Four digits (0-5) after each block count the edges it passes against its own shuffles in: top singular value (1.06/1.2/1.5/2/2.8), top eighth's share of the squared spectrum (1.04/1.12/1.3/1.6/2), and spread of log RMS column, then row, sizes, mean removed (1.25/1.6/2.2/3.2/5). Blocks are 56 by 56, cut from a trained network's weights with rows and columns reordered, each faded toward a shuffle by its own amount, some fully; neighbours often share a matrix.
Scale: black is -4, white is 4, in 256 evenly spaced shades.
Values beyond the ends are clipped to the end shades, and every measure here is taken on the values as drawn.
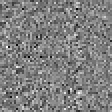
3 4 2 2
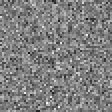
2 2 0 0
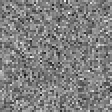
2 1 0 0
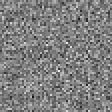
3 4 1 0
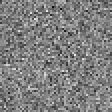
0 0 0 0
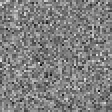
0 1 0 0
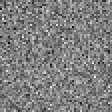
2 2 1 0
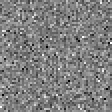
0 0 0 0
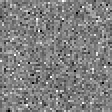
0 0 0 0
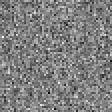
2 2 0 0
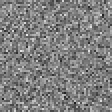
0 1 0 0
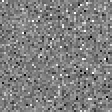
0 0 0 0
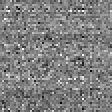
3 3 2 1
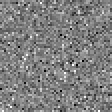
0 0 0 0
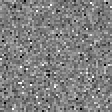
0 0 0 0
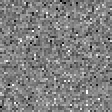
1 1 0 0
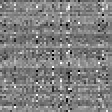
3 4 3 1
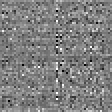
3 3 3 1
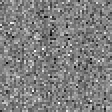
1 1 0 0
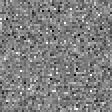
0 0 0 0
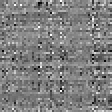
3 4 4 2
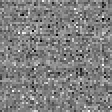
2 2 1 1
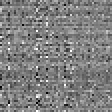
3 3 3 1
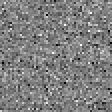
1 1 1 0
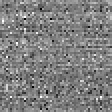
3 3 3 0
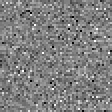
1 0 0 0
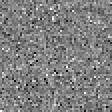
1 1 1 0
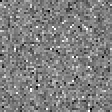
0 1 0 0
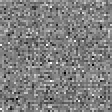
2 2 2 0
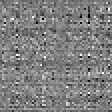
3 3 3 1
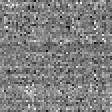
3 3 2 1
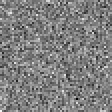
0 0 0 1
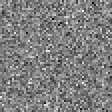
1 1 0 0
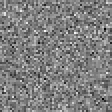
1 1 0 0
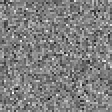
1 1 0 0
